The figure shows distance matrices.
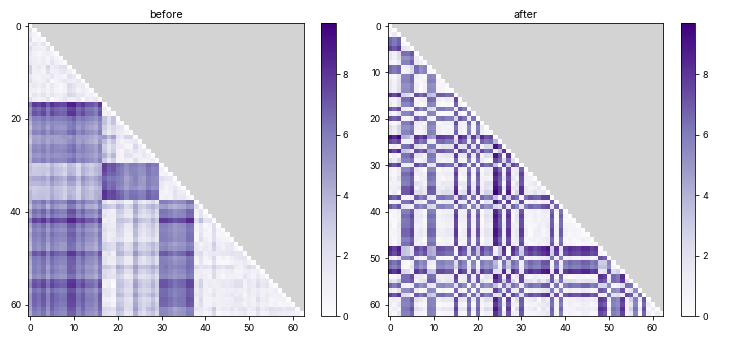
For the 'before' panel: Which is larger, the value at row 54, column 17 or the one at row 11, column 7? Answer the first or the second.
the first
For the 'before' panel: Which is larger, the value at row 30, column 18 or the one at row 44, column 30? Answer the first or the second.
the first
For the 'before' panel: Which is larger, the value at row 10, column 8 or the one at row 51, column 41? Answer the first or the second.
the first
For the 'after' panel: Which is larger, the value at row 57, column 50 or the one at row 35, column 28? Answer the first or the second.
the second
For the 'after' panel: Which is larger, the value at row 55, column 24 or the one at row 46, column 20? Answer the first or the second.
the first
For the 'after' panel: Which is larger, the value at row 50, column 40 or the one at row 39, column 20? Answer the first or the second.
the second
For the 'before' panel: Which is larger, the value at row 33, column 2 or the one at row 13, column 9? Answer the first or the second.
the first
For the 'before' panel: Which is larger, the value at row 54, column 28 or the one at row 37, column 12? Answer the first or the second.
the second
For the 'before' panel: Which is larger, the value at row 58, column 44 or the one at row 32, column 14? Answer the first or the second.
the second
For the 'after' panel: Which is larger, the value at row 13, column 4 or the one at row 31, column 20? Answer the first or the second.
the second
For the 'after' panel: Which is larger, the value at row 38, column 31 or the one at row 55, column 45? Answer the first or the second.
the second
